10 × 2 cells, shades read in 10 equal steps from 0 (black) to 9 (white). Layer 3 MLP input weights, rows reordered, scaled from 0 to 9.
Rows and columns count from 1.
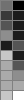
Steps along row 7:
down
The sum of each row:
4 3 4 6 4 8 9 11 12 16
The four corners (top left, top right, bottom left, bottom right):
4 0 7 9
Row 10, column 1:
7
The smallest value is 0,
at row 1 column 2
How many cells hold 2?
1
